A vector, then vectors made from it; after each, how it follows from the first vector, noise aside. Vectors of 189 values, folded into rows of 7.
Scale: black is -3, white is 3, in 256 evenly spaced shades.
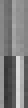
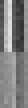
reversed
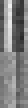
reversed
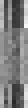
wrapped around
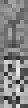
sign-scrambled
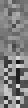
sign-scrambled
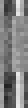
wrapped around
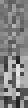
sign-scrambled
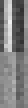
reversed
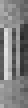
wrapped around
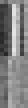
wrapped around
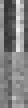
wrapped around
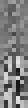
sign-scrambled
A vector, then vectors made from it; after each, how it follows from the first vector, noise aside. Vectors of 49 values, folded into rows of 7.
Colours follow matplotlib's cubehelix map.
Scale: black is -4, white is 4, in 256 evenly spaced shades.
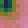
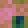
wrapped around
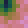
copied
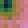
copied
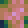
wrapped around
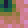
copied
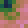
copied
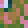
sign-scrambled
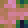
wrapped around
